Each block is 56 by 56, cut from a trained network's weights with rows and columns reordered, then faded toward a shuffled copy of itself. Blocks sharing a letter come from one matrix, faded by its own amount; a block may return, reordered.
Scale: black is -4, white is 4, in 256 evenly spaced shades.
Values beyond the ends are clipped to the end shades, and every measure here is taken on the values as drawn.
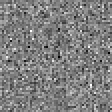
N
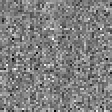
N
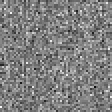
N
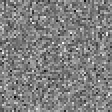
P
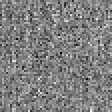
N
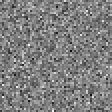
P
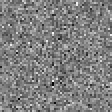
P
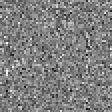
P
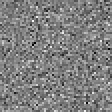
P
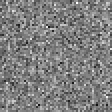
N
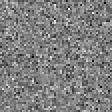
P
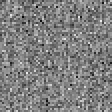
N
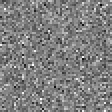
P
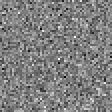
P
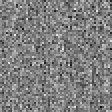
N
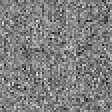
N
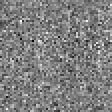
N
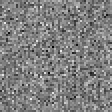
N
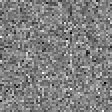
P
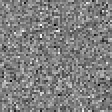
P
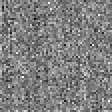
N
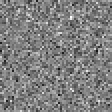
P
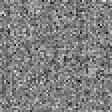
N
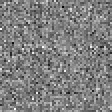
N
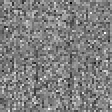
N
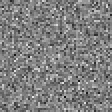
P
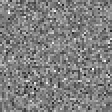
P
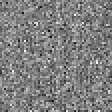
N
